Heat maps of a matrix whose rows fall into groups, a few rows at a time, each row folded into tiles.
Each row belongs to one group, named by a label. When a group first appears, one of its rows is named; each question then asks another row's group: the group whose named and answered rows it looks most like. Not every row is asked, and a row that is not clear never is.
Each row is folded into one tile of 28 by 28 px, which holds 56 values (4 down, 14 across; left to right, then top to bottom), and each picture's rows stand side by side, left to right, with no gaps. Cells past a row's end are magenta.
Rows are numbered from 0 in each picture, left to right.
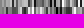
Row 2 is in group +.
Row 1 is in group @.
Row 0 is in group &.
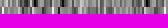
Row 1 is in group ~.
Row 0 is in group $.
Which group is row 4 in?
$
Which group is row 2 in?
~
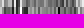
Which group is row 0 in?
&
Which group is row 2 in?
~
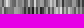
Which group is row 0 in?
$
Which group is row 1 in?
+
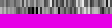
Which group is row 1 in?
+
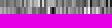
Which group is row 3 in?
@
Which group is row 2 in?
@
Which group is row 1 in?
&
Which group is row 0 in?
@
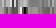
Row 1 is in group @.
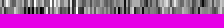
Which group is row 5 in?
~
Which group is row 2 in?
&
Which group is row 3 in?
@
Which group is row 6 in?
$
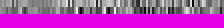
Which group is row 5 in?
+
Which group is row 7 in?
$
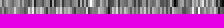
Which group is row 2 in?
@
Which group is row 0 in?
$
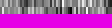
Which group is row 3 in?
$
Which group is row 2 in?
+
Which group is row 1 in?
@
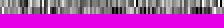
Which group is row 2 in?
$
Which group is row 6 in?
&
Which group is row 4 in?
+
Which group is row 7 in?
+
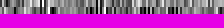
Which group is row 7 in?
&
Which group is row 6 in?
+
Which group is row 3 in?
&
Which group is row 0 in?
~
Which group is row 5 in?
+
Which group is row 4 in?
~
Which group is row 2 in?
$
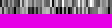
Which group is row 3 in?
$
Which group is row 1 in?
+
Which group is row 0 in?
~
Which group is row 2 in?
+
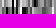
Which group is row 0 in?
&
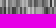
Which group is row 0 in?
+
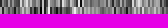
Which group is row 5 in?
$
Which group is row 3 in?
@
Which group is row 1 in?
&
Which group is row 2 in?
+
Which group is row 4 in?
~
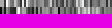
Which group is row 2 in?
~
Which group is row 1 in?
+
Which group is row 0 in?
+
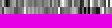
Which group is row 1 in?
@
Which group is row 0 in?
~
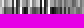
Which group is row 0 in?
&
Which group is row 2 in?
+
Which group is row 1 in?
&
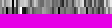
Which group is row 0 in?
&
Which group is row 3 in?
~
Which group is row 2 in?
~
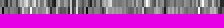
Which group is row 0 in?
~
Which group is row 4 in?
@
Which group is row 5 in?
$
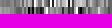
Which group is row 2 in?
&
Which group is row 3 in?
$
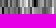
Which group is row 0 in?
~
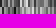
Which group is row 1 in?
@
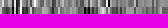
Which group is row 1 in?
$
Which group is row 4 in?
+
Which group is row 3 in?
+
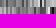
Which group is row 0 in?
@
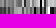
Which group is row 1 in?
&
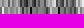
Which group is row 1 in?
~
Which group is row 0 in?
$
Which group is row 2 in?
~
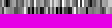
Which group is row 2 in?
+
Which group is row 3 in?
~
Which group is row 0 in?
~
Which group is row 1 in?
+
